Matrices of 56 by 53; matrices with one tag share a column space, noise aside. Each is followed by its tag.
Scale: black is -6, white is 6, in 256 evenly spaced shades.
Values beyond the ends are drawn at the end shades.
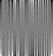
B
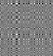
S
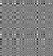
S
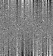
B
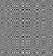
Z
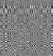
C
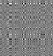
S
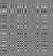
C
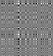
S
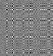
Z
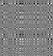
S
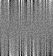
B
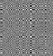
Z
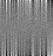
B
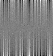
B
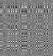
C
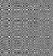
Z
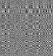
C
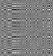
Z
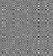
Z
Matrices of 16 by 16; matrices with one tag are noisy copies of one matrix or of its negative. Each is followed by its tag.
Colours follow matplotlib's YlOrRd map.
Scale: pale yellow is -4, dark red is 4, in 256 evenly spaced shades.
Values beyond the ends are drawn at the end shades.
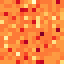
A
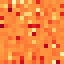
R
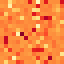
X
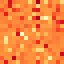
X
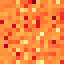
A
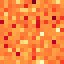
A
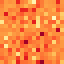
A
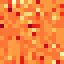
R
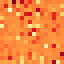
R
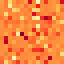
X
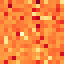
X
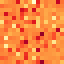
A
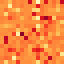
X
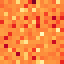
A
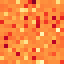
A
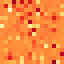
R
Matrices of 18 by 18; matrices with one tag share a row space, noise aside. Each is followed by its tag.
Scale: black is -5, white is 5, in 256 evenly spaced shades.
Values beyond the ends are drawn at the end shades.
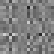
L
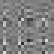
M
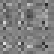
M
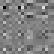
M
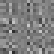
L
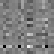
M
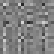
M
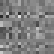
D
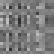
D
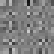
L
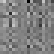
L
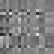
D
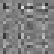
M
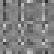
M
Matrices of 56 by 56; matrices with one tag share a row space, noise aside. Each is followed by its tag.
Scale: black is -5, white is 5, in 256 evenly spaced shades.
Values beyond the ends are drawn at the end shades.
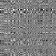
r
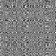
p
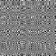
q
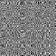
q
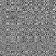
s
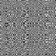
p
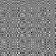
q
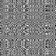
p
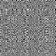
p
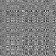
s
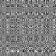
s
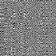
r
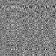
s
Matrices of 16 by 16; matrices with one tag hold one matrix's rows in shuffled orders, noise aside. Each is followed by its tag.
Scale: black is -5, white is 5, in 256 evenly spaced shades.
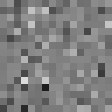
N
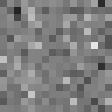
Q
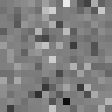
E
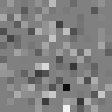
E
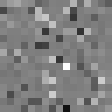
E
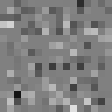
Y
